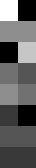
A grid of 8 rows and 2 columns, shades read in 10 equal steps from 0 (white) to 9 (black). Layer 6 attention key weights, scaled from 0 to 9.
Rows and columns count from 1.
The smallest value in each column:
0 2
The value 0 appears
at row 1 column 1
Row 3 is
9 2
